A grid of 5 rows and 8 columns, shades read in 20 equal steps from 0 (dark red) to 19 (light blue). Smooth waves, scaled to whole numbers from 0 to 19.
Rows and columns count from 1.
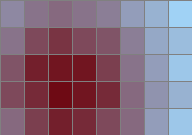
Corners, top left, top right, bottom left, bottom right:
12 19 9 18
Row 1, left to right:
12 10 9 10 11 14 16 19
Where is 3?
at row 4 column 2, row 4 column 5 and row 5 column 4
